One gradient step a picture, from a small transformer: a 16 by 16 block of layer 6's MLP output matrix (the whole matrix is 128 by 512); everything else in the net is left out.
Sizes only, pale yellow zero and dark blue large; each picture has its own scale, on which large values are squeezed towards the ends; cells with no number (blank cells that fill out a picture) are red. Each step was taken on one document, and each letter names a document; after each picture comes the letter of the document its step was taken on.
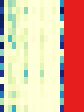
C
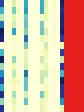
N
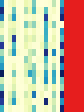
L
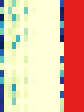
C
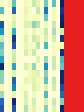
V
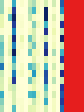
L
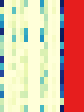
N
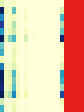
C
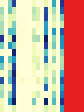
V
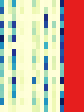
V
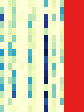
L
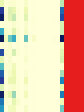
C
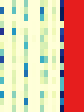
N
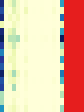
C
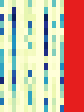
L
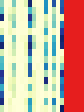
L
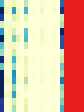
C
